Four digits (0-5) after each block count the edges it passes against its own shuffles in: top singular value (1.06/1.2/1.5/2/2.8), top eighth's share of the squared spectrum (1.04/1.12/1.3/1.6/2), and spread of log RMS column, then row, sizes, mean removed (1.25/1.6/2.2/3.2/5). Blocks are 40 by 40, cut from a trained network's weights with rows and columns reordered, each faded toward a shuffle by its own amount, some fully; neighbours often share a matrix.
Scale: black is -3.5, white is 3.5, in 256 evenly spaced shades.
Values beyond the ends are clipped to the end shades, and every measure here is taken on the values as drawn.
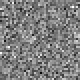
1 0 0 0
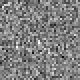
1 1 0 0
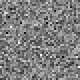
0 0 0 0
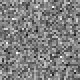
0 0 0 0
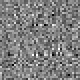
4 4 1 2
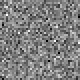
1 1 0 0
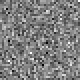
0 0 0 0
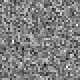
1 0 0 0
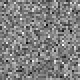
1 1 0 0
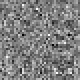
3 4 1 2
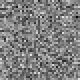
3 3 0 2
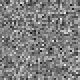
1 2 0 0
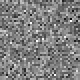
1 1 0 0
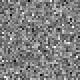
0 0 0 0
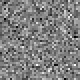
1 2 0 1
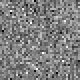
0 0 0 0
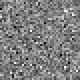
1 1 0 0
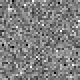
0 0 0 0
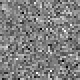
1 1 1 0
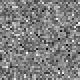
0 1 0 0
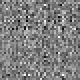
3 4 2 2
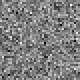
2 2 1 0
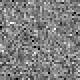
1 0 0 0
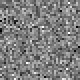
2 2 0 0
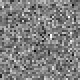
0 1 0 0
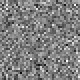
2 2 0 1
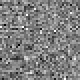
3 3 0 1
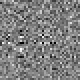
4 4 1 2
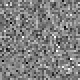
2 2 0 0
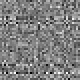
4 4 1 2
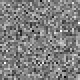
1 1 0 0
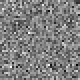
2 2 0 1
